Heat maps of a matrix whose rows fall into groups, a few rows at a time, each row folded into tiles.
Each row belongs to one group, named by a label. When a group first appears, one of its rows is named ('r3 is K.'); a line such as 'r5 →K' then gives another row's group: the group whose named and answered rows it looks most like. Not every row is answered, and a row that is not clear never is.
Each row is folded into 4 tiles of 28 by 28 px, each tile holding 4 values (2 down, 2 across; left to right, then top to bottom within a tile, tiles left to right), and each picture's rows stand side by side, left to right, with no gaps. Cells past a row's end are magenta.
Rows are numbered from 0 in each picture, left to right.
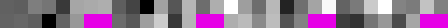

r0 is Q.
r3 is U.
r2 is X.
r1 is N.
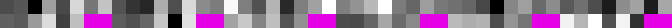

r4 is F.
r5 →F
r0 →N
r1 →N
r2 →X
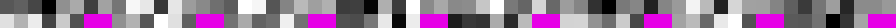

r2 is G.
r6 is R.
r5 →F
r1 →R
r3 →N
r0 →F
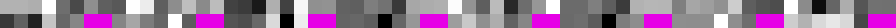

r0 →U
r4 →X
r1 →G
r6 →R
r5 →Q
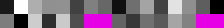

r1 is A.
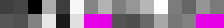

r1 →U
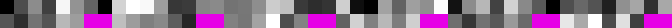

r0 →A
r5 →F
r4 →A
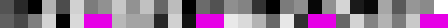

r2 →F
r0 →N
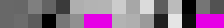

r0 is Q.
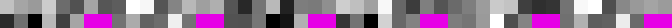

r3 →U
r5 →G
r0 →U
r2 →Q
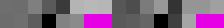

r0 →Q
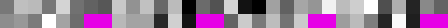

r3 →G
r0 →R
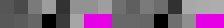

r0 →Q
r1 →Q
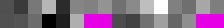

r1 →U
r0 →Q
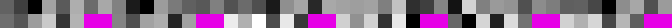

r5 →F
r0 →N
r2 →F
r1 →N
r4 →A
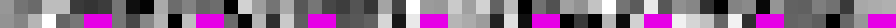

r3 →N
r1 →N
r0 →R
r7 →Q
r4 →G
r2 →A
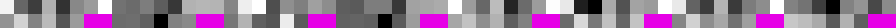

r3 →Q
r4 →X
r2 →G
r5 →X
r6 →X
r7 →F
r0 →X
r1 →Q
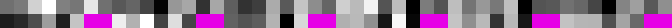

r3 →G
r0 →U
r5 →F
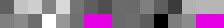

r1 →Q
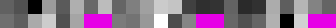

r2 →N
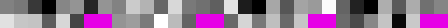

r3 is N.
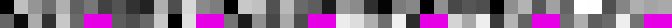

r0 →A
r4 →F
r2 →A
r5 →G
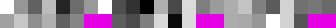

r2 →R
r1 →N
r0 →X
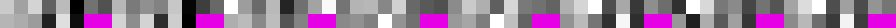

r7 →G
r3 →R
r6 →A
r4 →R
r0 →G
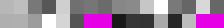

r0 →R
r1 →U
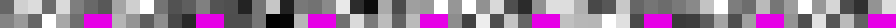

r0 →R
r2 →Q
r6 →U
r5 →R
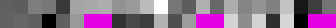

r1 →U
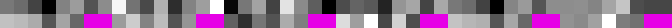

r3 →F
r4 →F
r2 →A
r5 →R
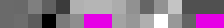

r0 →Q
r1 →R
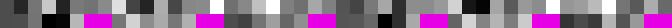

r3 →Q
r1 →X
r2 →U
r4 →X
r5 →U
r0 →Q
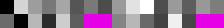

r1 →G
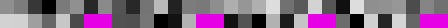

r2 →U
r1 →Q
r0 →F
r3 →A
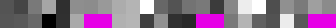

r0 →Q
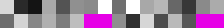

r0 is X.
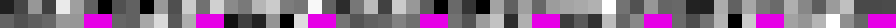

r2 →U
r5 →U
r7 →R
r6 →N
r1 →N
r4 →N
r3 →A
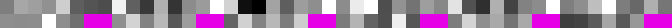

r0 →R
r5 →U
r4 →X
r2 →X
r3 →G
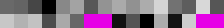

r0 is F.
